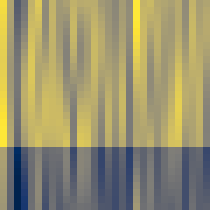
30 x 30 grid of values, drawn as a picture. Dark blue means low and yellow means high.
On average the colour sits 60% of the way up the scale. A horizontal seam about 70% of the way down splits the table, and the top part is higher. The grain runs up and down.
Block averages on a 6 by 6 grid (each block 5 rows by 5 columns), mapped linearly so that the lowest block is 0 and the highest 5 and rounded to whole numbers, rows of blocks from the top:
4 4 4 4 4 4 / 4 4 4 4 4 4 / 4 4 4 4 4 4 / 4 5 4 4 4 4 / 1 2 1 1 2 1 / 0 1 1 0 1 0
